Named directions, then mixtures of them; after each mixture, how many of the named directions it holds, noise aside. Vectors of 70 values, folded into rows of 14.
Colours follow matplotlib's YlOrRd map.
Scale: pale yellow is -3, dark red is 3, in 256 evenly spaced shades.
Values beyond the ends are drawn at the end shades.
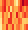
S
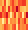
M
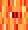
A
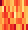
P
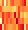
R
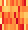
one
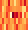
one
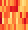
three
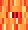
one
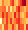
three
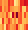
two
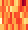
two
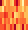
two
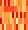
two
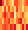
one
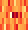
one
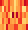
three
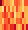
one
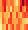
one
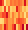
three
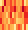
three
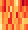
one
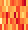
two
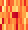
three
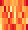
two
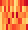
three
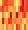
three
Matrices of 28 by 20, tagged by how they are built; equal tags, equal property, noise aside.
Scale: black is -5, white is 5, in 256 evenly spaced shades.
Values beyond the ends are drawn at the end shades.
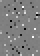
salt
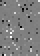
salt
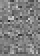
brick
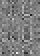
brick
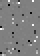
salt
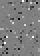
salt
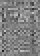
brick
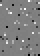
salt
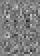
brick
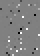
salt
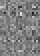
brick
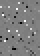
salt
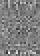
brick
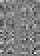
brick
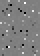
salt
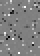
salt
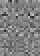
brick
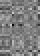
brick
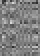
brick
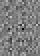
brick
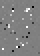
salt
